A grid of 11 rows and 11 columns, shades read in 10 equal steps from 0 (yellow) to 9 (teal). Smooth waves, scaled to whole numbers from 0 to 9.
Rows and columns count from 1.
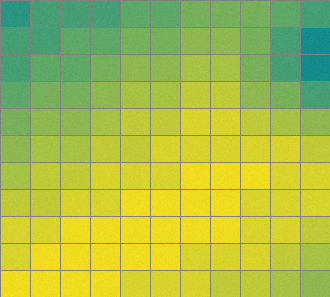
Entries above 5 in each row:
8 6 5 2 0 0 0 0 0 0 0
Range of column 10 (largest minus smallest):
6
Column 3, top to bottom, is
7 6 6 5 4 3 2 1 0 0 0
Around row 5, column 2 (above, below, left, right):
5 3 5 4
